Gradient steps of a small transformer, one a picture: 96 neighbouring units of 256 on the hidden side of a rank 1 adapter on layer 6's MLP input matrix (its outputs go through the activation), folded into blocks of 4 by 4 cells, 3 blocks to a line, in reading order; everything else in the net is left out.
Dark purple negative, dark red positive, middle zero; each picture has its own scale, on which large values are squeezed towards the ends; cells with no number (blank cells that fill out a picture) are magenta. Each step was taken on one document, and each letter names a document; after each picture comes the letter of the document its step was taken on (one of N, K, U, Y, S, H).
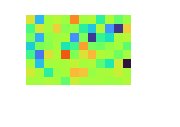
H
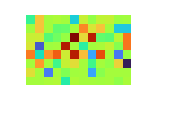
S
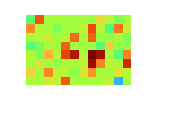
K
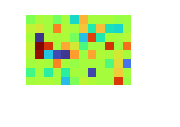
H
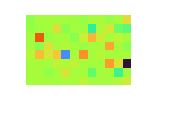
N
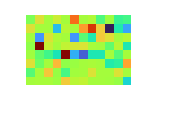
H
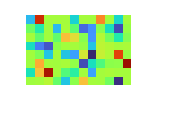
K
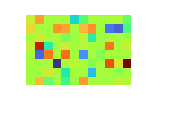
N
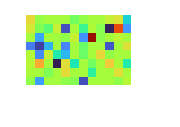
N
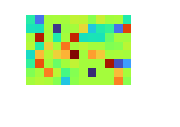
S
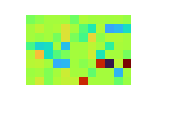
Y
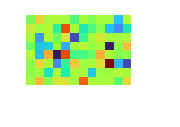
Y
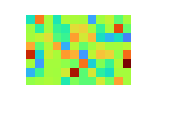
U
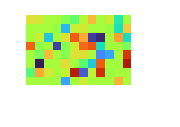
U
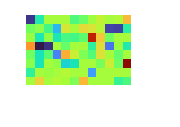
Y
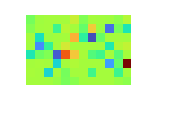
S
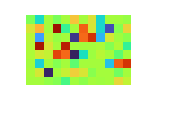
H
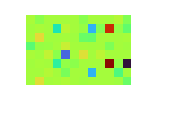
N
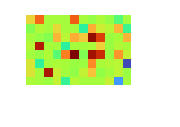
K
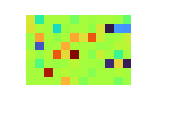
S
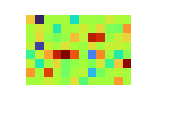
K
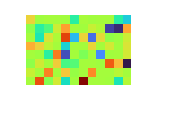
Y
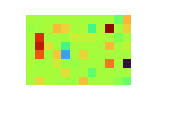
N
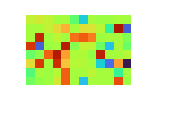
Y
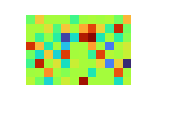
Y
